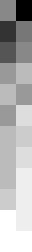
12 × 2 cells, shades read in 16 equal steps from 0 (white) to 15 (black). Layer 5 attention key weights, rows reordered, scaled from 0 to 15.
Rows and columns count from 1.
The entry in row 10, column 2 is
1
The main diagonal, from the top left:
7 8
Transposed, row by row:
7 12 10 6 4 6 4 4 4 3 0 0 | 15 8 7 4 6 2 3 2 1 1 1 0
